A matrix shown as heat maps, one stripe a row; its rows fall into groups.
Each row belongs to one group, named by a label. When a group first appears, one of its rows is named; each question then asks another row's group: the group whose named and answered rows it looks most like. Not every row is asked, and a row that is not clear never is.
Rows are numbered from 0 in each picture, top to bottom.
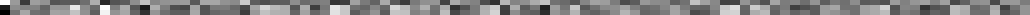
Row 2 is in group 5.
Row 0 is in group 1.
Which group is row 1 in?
5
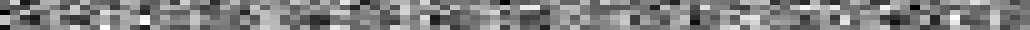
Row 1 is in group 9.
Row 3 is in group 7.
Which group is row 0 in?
7
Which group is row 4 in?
7
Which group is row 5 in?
5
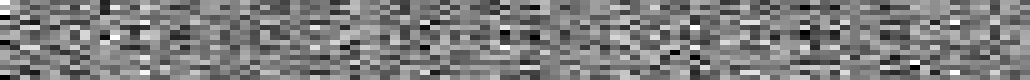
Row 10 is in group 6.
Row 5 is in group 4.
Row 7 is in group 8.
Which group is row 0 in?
1
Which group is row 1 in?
8
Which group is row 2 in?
1
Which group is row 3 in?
5
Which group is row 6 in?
8
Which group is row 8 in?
5
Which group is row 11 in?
7
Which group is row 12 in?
8
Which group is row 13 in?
9
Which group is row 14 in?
7
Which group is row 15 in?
5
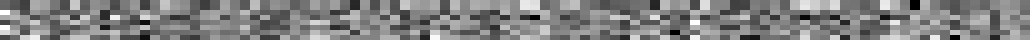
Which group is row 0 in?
9
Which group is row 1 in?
9
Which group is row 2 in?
1
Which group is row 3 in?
8
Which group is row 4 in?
4
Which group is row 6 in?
6
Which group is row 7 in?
4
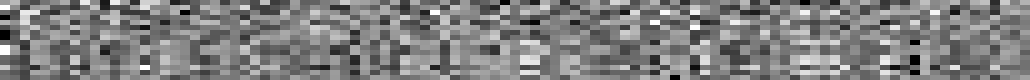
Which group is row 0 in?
8
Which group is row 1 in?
1
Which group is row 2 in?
4
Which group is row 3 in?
5
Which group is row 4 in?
8
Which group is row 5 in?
4
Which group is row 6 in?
5
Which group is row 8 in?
9
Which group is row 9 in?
1
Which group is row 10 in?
1
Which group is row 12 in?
9
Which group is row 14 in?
9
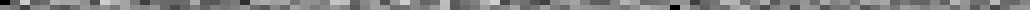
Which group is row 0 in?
5
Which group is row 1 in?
6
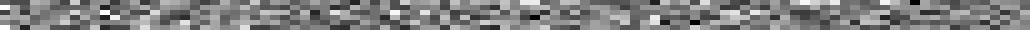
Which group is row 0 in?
9
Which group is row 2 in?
5
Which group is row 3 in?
8
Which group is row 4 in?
7
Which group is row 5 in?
1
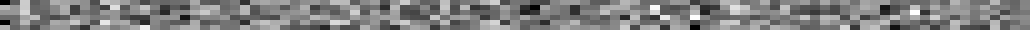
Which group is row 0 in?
5
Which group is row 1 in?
8
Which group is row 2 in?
8
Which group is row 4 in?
5
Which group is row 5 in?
7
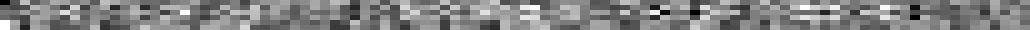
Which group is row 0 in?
5
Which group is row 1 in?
9
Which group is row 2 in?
7
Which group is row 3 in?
9
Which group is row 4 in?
1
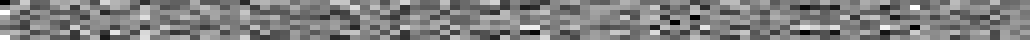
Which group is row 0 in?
5
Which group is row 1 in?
8
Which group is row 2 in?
1
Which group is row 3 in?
7
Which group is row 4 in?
6
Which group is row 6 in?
8
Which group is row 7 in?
1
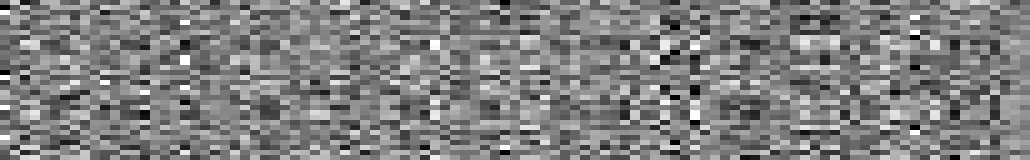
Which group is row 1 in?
5
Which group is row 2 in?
1
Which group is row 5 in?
6
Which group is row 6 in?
8
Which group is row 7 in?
9
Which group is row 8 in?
4
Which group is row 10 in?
6
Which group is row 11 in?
7
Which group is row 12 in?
7
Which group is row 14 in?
5
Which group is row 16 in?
5
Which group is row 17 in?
7
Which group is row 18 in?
7
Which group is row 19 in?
6
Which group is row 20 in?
4
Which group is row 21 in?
1
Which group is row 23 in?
4
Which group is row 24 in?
7
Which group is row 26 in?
8
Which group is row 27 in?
1
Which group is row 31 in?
4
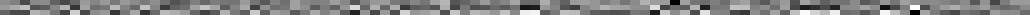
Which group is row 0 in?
6
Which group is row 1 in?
8
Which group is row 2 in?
9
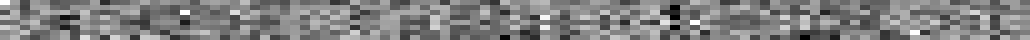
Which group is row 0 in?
1
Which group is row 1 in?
6
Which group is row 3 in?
6
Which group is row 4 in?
4
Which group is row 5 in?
6
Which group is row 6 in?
8
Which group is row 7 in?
8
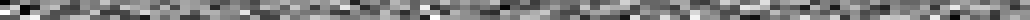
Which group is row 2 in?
1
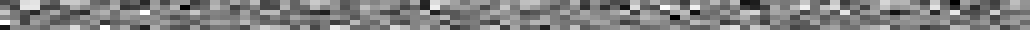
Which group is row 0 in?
4
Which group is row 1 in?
4
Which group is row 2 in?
7
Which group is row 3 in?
6
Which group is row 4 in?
1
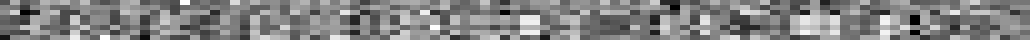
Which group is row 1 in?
6
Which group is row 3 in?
9
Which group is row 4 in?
9
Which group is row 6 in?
9
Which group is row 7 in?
5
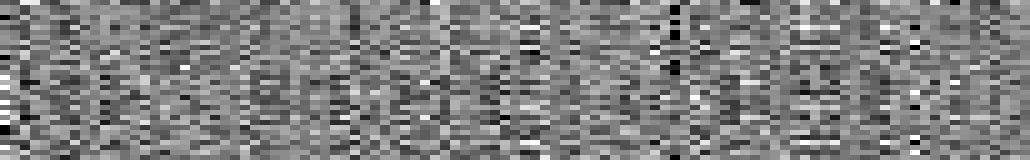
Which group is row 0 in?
4
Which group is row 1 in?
6
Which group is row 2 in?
6
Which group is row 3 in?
5
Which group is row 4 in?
6
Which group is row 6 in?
6
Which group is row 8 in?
8
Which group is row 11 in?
5
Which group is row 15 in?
1
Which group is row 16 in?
7
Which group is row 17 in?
1
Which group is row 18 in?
8
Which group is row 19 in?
4
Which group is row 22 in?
1
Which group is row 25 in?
5
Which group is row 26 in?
5
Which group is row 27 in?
8
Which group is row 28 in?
9
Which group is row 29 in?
1
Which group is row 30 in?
8
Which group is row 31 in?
6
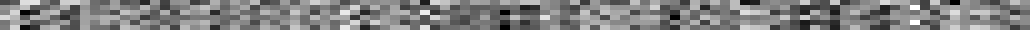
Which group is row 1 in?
8
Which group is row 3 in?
6
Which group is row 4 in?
8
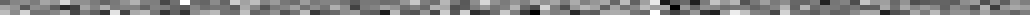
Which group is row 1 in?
6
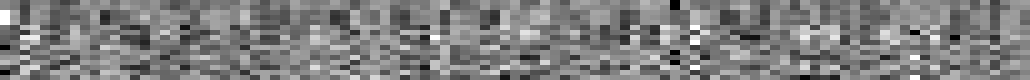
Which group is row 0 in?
6
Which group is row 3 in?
1
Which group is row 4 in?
1
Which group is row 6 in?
9
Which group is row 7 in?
4
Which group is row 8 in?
4
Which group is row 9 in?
5
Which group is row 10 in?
6
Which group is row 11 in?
8
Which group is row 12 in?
6
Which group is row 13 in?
4
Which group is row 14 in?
5
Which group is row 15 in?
8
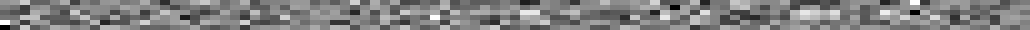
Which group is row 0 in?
8
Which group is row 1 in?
6
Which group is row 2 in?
9
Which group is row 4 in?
1
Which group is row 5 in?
5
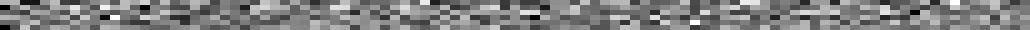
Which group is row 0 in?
7
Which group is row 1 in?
5
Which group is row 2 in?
9
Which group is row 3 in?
8
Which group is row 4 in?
4
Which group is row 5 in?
5
